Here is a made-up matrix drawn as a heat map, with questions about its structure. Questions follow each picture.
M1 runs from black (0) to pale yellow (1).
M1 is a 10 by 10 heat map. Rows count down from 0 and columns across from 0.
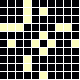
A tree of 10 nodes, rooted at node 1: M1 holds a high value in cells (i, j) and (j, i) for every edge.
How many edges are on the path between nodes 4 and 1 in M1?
2
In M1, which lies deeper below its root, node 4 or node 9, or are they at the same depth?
the same depth
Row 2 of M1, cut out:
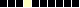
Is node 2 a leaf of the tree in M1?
yes
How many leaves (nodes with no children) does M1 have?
7
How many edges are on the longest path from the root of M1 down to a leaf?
2
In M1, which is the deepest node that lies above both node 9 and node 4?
5
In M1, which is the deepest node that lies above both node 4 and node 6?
5
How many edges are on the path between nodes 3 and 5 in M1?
2
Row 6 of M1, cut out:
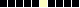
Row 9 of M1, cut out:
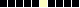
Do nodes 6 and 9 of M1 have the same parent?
yes
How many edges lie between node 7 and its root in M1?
2
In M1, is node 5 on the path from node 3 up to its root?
no
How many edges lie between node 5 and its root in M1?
1
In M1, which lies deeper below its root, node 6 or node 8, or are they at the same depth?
the same depth
